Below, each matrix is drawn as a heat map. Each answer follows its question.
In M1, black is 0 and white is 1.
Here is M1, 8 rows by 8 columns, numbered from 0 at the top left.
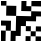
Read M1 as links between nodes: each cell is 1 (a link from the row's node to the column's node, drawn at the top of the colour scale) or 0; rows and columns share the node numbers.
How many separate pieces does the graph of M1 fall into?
1
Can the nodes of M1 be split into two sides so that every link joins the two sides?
no
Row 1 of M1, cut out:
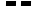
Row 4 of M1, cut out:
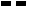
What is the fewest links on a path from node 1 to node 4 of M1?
2
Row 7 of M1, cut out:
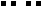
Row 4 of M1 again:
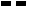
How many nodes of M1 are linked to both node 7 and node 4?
1
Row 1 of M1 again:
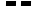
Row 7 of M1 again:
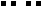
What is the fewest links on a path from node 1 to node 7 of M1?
1
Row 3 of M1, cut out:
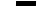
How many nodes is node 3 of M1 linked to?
4
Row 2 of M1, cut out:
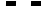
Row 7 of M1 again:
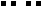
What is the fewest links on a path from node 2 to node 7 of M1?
2
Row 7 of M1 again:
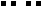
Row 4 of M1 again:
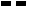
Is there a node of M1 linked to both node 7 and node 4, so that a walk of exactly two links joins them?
yes
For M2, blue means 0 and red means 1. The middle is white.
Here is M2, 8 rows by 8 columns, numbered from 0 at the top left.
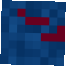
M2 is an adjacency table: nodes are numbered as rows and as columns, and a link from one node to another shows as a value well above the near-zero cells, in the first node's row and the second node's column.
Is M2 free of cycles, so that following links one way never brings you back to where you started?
yes
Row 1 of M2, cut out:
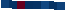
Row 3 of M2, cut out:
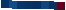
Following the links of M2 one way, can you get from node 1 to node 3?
yes
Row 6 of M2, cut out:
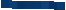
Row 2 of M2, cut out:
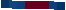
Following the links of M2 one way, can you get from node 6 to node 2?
no
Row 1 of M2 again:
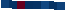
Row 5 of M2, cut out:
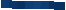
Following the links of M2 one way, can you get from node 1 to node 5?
yes
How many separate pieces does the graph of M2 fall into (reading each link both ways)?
2
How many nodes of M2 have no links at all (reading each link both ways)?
1
